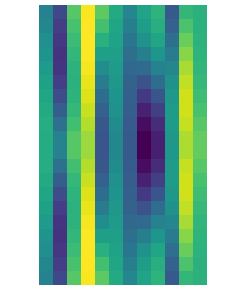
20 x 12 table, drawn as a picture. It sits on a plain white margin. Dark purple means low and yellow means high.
Ninth with the lowest average: centre. Slope: none. Mirror symmetry: top to bottom. Grain: streaks running down.
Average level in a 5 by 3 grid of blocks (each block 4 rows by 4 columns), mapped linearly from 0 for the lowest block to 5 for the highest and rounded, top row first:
4 4 4 | 4 1 4 | 5 0 4 | 4 1 4 | 4 4 4
